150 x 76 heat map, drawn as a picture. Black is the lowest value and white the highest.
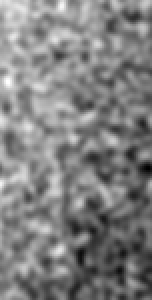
No regular stripes run through it. No row or column stands out. Values rise toward the top left. There are no lone odd cells. The field is mottled with small blotches. The ninth with the highest average is the top left.
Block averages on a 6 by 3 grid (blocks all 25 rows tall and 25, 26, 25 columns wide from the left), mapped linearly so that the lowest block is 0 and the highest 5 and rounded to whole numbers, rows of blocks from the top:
543 / 532 / 432 / 431 / 311 / 210
